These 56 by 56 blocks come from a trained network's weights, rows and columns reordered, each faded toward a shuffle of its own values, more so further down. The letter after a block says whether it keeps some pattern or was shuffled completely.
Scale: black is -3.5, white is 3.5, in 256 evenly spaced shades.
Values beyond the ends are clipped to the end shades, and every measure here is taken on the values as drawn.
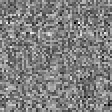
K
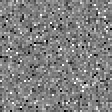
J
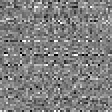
K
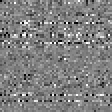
K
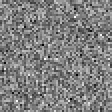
J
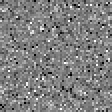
J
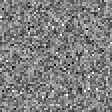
J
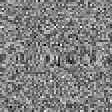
K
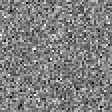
J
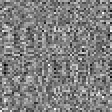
K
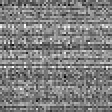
K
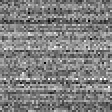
K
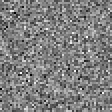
J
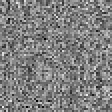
K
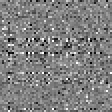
K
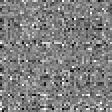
K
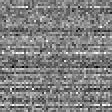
K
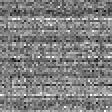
K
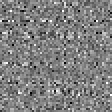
K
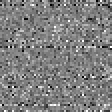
K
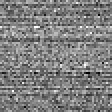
K
